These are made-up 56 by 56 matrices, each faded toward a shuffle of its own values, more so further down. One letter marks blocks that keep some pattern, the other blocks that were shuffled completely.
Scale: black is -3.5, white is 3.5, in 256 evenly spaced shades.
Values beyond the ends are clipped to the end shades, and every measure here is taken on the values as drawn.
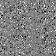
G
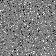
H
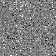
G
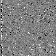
G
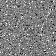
H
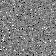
H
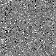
G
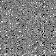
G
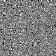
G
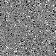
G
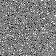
H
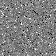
H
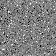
H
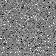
H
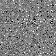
G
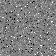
H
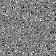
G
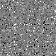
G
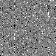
G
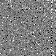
G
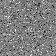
H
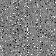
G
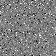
H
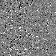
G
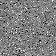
H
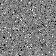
H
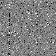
G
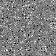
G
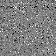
G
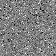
H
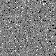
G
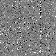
G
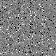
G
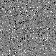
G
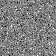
H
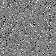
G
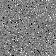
H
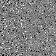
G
